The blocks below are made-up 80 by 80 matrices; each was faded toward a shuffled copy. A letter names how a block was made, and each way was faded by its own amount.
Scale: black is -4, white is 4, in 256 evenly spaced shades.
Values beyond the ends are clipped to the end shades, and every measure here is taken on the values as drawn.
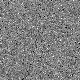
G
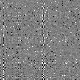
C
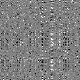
C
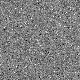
G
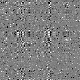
C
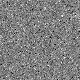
G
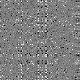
C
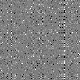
C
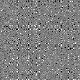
C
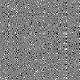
C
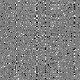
C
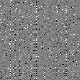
C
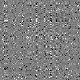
C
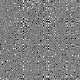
C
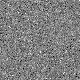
G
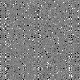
C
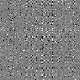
C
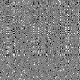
C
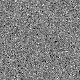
G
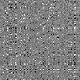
C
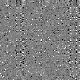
C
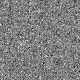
G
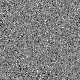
G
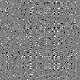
C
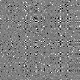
C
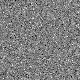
G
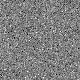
G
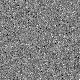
G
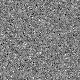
G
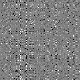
C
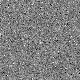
G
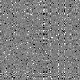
C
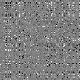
C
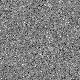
G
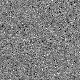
G
